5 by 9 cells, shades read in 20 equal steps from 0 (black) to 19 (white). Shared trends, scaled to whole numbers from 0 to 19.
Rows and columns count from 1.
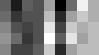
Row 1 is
7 2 7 6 12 0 8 18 13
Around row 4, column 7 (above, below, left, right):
15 12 7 12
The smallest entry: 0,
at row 1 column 6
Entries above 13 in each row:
1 2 3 3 3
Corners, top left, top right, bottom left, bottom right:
7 13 10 14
